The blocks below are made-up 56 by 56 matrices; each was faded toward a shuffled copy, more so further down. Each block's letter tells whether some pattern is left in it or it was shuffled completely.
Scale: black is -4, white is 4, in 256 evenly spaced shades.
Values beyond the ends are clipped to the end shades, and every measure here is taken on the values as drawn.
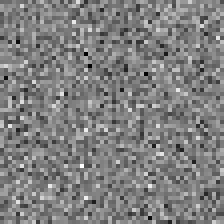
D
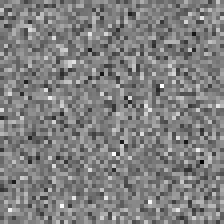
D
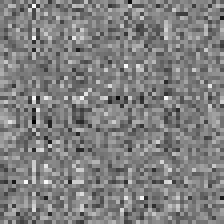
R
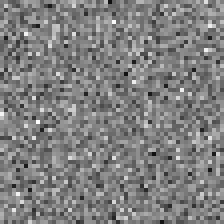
D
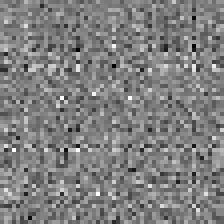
R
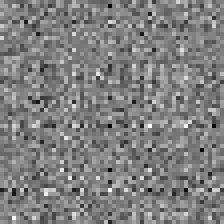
R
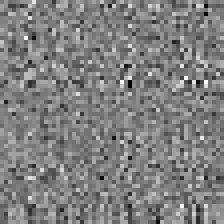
R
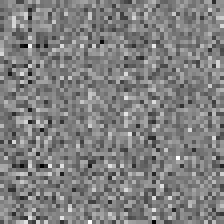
R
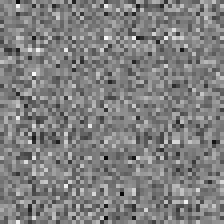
R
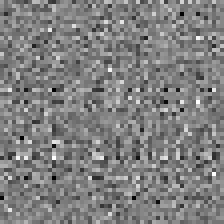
R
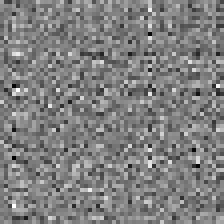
R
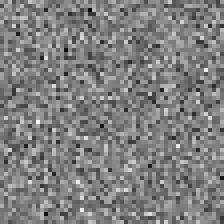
D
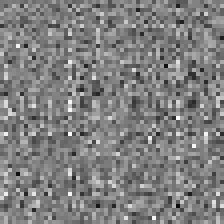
R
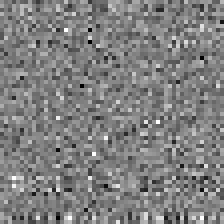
R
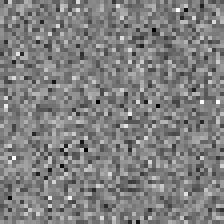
D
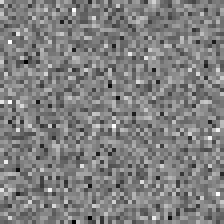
D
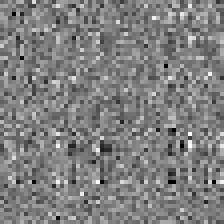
R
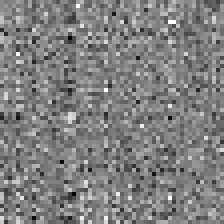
R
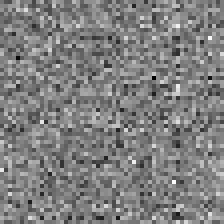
R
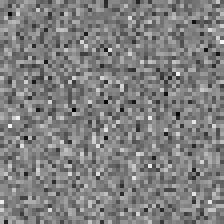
D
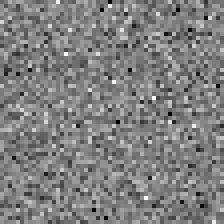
D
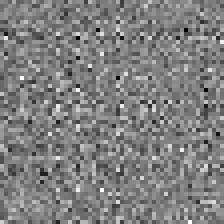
R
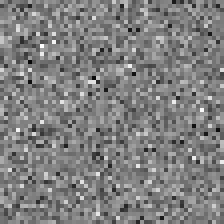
D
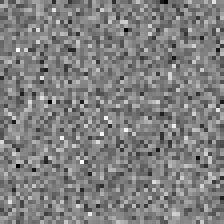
D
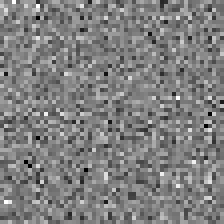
R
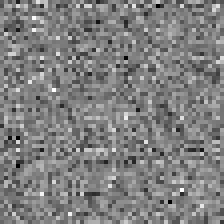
R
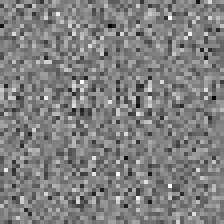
R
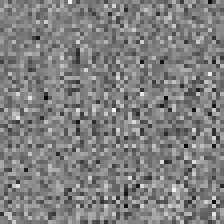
R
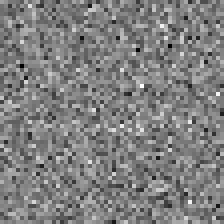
D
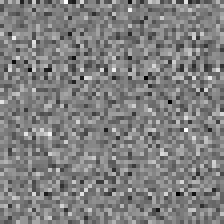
R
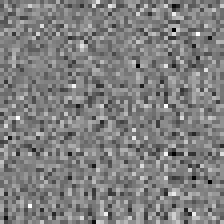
R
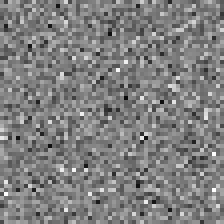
D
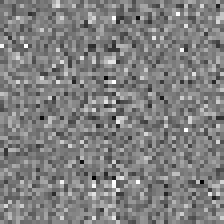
R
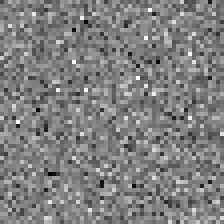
D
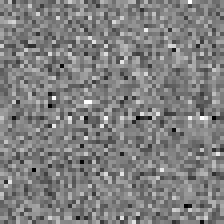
R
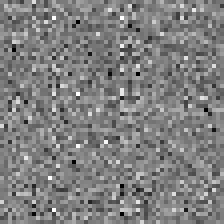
R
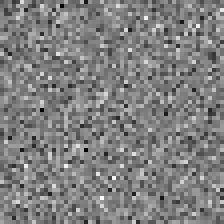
D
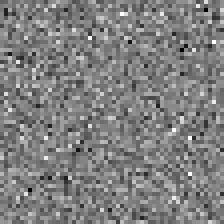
D
